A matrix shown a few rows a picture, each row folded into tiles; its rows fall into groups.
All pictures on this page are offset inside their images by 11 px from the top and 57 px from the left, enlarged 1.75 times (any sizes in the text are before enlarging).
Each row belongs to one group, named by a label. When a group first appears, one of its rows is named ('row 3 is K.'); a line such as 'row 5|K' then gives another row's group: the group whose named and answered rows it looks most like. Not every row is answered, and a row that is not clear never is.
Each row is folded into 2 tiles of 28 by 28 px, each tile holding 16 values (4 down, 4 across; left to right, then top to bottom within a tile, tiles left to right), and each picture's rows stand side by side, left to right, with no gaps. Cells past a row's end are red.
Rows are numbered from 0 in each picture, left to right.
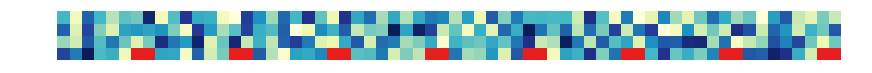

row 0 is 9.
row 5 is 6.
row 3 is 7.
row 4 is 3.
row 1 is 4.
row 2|9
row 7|9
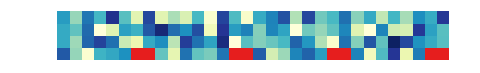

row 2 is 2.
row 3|3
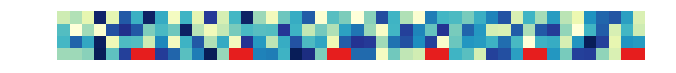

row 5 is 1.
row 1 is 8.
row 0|3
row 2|8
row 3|4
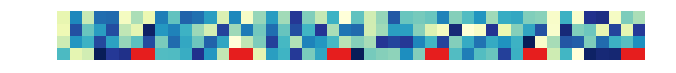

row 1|6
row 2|6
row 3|1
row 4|4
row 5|6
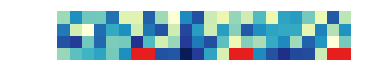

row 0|4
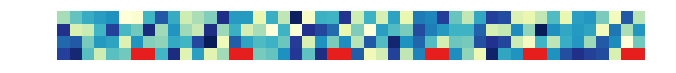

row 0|4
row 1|1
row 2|3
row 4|9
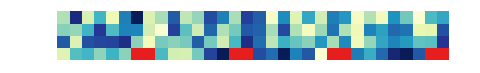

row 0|7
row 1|2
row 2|8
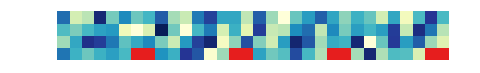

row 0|1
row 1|1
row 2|1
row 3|7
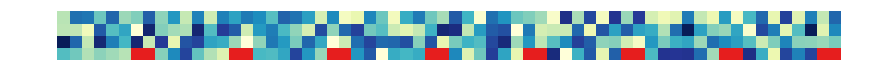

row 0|4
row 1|7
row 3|4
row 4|1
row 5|3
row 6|8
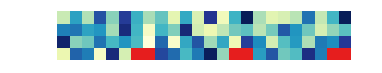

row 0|7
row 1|8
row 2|8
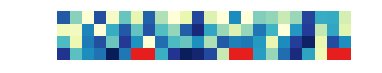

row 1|8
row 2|1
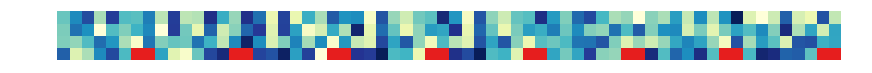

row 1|2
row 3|9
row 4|9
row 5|9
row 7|6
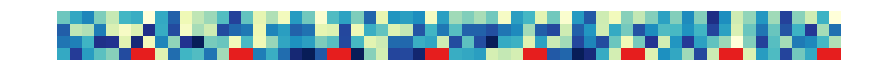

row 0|4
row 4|7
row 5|9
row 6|7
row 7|6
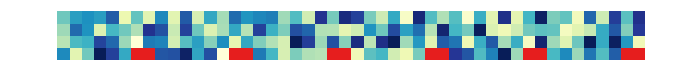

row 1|8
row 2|1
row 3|7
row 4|8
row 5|3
